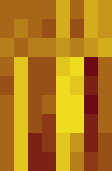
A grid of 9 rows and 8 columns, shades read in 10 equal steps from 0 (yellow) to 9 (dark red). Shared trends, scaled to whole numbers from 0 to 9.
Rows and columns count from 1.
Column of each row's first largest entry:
1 4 2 7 7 7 7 3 3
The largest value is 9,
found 2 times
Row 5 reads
6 1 6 6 0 1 8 5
